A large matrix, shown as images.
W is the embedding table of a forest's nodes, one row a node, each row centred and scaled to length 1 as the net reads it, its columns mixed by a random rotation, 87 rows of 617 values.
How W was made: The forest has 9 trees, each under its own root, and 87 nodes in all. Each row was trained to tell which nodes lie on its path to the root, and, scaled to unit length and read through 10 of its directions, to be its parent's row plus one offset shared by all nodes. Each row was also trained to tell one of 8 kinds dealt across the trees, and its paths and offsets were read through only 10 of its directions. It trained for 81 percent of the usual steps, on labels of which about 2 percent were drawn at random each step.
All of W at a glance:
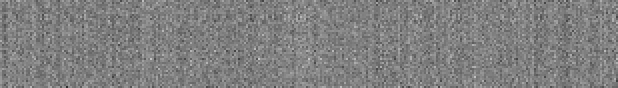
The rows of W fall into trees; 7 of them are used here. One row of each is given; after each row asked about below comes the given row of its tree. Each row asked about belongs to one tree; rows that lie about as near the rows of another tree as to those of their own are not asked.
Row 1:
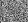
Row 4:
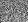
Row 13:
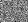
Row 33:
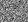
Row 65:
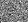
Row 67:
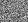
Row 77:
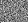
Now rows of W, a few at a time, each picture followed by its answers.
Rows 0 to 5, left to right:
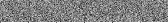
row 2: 65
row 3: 67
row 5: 1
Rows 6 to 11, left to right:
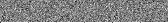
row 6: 4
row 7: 1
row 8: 33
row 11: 77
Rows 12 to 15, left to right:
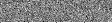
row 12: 77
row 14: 65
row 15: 4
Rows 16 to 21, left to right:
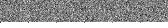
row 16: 33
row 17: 65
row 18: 4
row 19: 4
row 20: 1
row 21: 1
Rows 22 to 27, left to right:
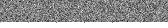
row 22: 67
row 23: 1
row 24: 65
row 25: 33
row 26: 4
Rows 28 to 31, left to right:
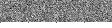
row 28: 65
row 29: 1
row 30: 65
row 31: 33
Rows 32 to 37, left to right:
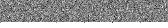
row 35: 65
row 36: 4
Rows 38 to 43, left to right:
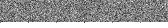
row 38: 4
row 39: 33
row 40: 4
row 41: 33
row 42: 4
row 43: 1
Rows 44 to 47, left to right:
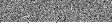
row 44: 67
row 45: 65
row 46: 4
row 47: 67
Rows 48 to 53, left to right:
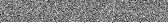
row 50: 65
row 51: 65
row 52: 4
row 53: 33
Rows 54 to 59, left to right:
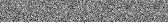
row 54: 67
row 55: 1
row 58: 33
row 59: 33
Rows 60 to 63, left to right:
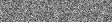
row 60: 65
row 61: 1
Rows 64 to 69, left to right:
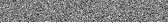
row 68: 1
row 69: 4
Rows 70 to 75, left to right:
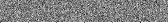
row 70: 4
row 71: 1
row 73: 1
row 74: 1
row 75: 33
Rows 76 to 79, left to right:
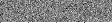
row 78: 65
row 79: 13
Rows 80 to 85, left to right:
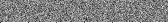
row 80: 4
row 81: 13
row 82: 65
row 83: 33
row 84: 1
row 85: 65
